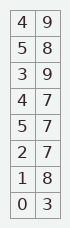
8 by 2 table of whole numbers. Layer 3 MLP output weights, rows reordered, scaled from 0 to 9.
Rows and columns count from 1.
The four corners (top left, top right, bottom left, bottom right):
4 9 0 3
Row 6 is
2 7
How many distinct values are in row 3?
2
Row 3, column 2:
9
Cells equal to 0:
1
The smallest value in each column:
0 3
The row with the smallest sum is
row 8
